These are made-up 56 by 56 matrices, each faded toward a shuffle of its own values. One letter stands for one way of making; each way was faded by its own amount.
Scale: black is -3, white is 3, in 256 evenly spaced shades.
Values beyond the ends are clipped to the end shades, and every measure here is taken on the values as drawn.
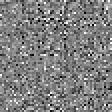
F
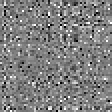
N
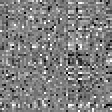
N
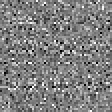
F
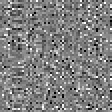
N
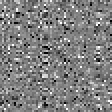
N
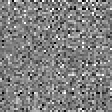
F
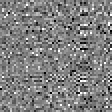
N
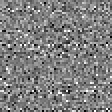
F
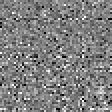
F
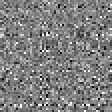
F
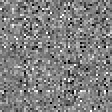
F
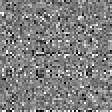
F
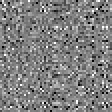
N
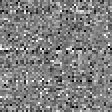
F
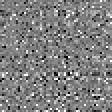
N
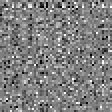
N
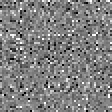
N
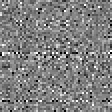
F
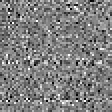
F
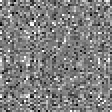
N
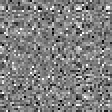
N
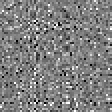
N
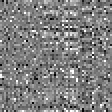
N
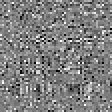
N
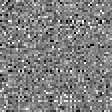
F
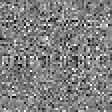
F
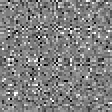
N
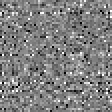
F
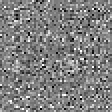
N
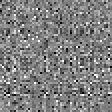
N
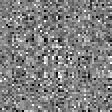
N
